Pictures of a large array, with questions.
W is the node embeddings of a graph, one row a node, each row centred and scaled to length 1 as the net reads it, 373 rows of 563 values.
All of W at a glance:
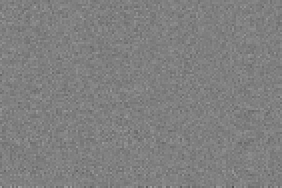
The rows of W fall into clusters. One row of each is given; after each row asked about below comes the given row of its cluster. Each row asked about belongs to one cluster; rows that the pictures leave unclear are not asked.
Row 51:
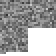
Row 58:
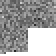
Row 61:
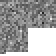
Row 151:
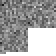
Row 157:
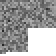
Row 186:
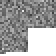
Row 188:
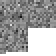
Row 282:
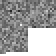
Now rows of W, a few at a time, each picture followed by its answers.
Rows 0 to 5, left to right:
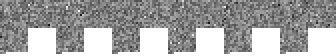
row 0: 188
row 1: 61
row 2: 157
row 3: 186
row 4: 282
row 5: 188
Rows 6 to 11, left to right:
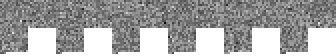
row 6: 186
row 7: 157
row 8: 51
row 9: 58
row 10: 151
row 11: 61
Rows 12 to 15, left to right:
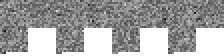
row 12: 61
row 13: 61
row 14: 51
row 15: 61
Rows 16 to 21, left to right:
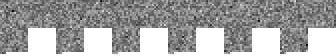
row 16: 61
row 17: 282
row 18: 151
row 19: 151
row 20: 51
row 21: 186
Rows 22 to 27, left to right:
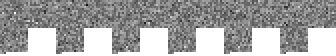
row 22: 58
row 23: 157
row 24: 188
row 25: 186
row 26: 188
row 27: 51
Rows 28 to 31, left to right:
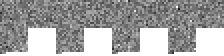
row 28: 188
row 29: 282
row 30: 186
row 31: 61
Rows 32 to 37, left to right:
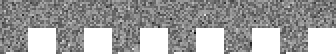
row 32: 282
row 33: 282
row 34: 188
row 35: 282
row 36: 186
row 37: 61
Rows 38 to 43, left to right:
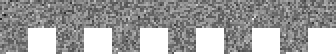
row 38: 51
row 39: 61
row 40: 151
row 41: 51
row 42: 282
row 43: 188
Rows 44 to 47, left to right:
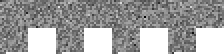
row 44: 61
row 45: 282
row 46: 282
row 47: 51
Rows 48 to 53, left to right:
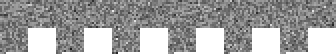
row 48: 51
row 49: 282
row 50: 61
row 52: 186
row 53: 151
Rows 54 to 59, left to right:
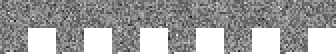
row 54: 282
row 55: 58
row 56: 151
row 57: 58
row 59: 186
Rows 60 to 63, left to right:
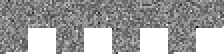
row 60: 186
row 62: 58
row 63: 186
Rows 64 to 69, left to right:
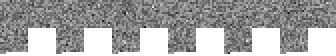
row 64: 188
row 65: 282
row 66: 58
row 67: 51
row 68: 51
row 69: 58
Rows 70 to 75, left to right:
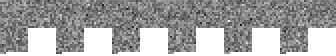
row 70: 51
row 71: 61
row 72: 157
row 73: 188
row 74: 151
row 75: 61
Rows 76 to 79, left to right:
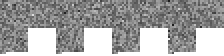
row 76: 282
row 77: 282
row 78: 188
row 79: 58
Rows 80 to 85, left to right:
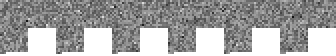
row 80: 186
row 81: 61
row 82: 282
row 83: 151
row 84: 282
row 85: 188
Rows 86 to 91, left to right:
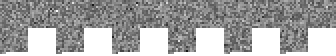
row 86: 282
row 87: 61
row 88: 58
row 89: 157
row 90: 51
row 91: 188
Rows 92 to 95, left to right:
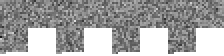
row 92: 188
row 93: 151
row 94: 51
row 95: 157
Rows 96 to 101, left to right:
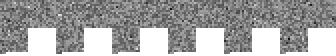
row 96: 157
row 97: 61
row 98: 51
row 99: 282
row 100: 157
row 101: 157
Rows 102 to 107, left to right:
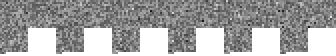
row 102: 61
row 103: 51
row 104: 151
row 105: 51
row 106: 151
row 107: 186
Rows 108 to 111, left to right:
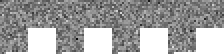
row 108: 61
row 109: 282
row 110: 282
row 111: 186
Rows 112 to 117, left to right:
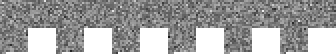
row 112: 282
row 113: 282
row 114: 61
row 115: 188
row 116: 51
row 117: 51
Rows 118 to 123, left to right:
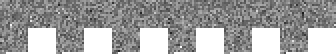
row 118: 188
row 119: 58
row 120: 186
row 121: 282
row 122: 151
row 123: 58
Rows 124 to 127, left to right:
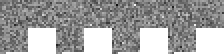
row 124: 151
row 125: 51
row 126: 186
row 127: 58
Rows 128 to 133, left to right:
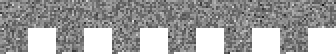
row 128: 51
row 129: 157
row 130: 186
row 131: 188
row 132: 61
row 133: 51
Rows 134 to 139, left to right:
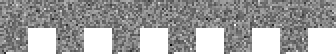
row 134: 51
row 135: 282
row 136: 282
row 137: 157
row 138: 188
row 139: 157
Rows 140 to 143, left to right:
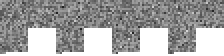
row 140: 188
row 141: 51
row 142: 58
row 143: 61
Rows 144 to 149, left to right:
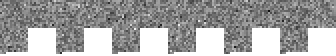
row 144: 58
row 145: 51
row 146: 188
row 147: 188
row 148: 61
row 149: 157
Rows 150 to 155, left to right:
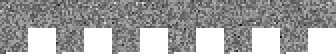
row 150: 61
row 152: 282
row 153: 188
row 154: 151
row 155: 58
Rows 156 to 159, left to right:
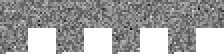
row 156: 188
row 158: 61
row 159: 51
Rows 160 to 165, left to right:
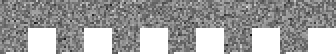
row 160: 282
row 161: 282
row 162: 61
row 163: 157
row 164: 51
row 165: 186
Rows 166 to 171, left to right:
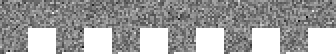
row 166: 282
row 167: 61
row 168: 151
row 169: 188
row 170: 186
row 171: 151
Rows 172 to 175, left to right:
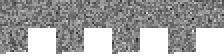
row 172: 151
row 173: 188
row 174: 186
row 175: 282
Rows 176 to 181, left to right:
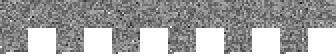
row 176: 282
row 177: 282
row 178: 58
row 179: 157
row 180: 157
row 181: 157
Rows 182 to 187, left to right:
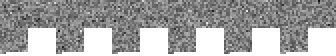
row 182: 58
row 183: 188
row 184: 157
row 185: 61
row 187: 151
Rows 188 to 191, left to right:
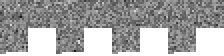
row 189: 282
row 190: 151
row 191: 188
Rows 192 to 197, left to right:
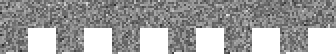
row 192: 51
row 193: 282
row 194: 151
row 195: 51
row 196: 61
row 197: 151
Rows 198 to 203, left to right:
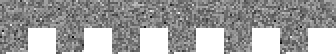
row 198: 188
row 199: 186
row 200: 51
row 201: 58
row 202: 188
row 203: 157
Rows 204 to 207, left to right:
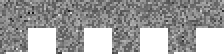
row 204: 186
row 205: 61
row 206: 61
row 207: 151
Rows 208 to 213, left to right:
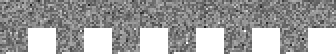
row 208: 51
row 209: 282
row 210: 188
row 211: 61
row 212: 61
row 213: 282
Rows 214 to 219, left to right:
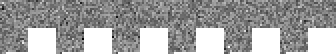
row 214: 282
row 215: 58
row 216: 58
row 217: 188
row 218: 186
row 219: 186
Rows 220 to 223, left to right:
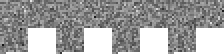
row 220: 51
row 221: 51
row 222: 51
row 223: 151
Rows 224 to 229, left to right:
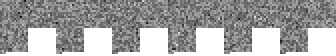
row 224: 188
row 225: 51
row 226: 157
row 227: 151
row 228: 188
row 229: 157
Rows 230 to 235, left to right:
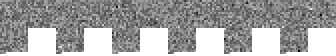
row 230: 188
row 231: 186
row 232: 58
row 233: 186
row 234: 157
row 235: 157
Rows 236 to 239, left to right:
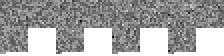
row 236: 151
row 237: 186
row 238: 188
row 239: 51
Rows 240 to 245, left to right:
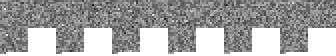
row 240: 51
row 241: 61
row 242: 157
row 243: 151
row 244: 151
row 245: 282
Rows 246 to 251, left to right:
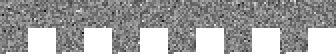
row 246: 61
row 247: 151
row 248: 188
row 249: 186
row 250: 282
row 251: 186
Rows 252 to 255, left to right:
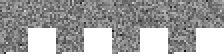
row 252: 51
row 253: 157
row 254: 58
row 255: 157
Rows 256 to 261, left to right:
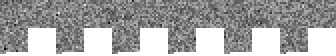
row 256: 151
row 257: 51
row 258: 188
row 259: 157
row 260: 58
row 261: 51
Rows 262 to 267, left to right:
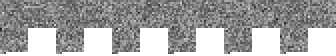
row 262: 58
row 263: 58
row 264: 61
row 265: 61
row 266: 51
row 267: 58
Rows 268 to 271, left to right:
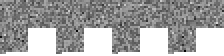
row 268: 188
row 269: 61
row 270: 51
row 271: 151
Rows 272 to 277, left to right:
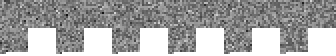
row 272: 186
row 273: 58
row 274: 58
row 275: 61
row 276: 186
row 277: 51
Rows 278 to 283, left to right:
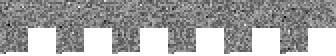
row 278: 51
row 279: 51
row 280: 51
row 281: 51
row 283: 157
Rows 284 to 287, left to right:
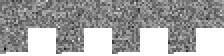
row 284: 151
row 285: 157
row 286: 157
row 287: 157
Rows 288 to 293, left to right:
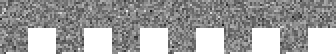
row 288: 51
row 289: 157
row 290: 151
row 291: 186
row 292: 58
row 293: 188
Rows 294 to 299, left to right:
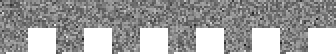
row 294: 58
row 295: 157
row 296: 188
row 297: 151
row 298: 186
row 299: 186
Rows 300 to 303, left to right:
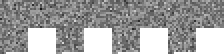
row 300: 282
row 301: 51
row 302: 151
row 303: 186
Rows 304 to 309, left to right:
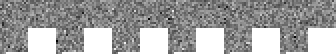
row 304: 282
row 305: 157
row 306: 186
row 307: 282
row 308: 282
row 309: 151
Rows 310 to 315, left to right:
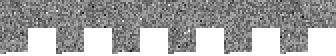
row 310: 58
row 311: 61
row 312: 282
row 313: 61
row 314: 186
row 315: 58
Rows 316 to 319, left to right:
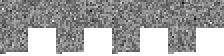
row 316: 282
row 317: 58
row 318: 282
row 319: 151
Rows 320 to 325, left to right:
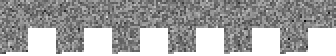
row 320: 61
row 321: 186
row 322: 51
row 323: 151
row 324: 151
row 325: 186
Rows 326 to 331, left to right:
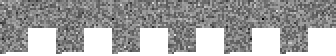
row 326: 282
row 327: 157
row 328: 282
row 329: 51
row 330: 157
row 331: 61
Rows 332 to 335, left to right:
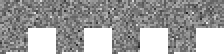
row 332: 186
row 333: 186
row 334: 186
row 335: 61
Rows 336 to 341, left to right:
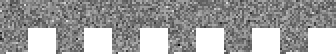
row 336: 58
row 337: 282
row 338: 58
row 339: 282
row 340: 186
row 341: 186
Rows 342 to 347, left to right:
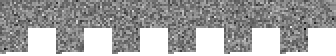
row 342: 151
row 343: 186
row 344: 157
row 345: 151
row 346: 58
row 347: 157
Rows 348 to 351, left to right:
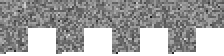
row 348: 51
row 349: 157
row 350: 51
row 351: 51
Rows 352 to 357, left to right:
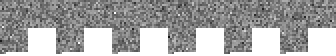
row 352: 157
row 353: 282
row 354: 51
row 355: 58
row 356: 61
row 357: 188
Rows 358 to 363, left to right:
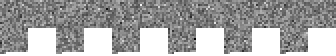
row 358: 186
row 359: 51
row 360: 188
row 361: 58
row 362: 282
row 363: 186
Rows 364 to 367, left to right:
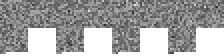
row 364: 282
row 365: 151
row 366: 51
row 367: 61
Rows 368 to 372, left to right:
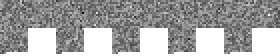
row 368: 186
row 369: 61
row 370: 51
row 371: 282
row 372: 51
